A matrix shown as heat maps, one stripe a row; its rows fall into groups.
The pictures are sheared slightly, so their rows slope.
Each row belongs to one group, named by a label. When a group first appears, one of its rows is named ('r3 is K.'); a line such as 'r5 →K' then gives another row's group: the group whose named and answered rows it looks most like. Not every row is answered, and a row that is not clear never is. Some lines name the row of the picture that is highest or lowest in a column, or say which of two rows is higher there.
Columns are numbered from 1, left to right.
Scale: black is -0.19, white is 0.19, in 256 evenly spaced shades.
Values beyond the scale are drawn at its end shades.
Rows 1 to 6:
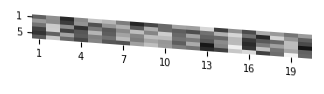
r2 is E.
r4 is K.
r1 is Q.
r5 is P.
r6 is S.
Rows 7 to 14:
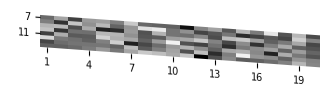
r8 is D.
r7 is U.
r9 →E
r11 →K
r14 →D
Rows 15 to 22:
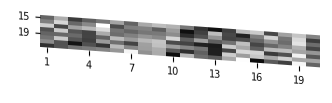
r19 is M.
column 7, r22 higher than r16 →Yes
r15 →S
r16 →U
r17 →U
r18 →K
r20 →S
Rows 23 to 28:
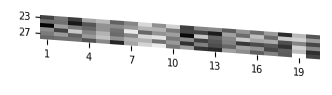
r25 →P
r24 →M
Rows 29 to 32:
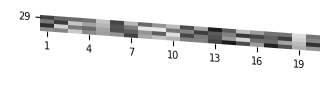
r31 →K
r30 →D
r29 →P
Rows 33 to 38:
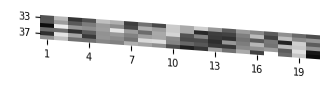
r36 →M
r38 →U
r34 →S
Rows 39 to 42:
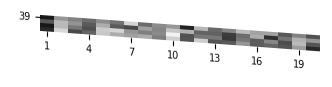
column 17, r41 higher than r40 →Yes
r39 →P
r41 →K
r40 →S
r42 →K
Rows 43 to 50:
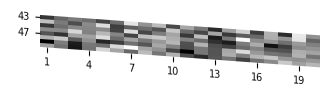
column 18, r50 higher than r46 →Yes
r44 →U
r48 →E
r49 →M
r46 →S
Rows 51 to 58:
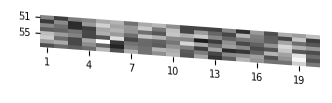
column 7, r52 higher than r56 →Yes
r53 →Q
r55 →Q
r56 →U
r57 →E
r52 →K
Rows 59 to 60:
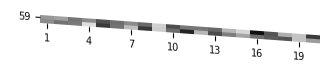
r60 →E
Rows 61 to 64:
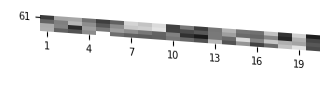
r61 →D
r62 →D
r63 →U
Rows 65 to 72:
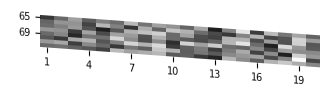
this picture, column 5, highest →66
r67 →D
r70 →D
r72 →M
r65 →P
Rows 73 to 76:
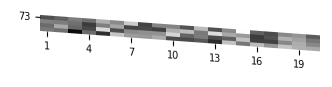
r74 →Q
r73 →P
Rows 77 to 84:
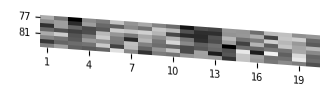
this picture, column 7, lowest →81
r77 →M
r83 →P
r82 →U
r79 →M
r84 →Q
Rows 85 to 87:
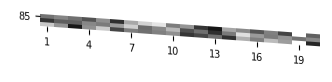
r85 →D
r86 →P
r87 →U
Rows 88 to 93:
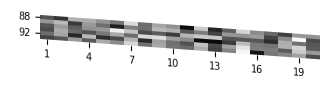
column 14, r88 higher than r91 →Yes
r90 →Q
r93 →P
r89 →E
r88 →P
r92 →E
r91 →S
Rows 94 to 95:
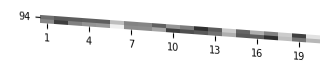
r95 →M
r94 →M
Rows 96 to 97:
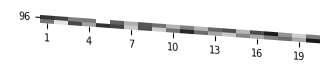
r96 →P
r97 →E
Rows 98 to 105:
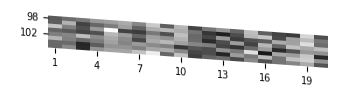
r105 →K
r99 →S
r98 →K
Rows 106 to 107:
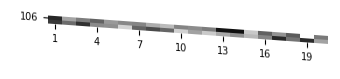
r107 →Q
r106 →S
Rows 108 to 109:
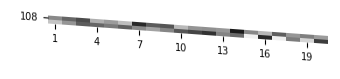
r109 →U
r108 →Q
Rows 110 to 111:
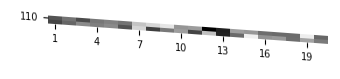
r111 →P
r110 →D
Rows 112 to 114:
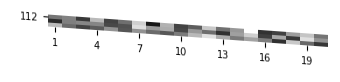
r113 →D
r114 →Q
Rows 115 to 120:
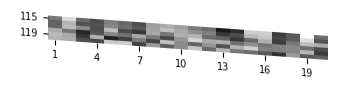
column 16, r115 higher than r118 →Yes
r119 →E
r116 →S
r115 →S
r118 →Q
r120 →Q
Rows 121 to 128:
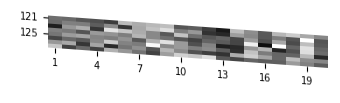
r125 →S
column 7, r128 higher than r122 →No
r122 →D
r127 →E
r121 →M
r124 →U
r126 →K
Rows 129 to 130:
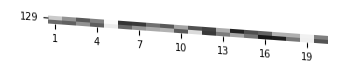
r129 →U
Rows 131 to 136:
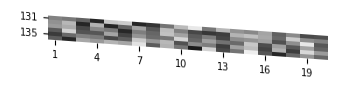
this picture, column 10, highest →134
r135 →D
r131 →Q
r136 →P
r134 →K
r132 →E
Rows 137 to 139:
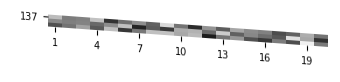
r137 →E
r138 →Q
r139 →D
